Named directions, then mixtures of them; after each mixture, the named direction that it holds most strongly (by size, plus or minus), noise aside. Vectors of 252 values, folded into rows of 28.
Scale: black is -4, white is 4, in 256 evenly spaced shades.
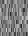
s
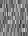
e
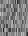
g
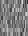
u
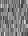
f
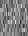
e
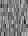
f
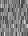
f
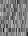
g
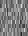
e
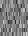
e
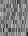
g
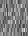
e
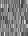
f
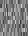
e
